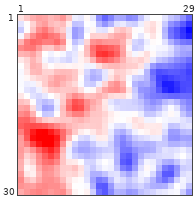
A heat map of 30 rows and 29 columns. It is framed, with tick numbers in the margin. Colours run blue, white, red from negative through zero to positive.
Lone odd cells: none. Slope: up to the left. Histogram: bell-shaped. Ninth with the highest average: bottom left. Grain: blotchy.
